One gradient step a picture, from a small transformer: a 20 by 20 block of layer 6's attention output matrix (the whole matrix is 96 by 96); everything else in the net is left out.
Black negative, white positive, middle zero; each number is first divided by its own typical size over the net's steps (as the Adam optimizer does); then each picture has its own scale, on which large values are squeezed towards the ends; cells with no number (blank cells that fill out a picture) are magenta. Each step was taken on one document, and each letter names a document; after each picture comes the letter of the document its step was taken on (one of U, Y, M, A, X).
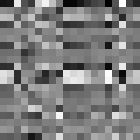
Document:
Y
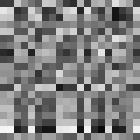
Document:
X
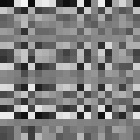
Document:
X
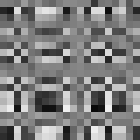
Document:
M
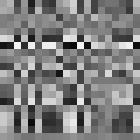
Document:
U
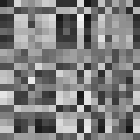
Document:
X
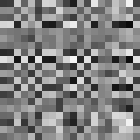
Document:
U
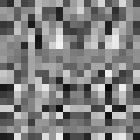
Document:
Y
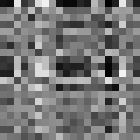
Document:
Y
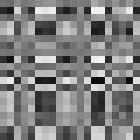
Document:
M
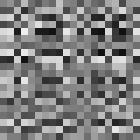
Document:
M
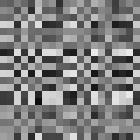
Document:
U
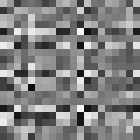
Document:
X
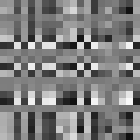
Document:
U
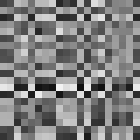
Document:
X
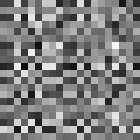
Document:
U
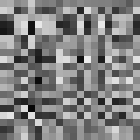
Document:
X
